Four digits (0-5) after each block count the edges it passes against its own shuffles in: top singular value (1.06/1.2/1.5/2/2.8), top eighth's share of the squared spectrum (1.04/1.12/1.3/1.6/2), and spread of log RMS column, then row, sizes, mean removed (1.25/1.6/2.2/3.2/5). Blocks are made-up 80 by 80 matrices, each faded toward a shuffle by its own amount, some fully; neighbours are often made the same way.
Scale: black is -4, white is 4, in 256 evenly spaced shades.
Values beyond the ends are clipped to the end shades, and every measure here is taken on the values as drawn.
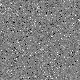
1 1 0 0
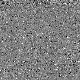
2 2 0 2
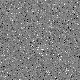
2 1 0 0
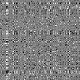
5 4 3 3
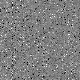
1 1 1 0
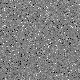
0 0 0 0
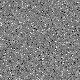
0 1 0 0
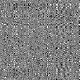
4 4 3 2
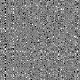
4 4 2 2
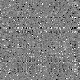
4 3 1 2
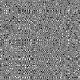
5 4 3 3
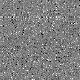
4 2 1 1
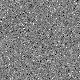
0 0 0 0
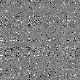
2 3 3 3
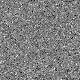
0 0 0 0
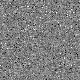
1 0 0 0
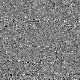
1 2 0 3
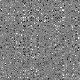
4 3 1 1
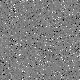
2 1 0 0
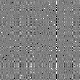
5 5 3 2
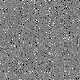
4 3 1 1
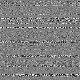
3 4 0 4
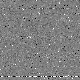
4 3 0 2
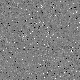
0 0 0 0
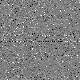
2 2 0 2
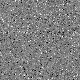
0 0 0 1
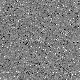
0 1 0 0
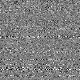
2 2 0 3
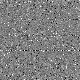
2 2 0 2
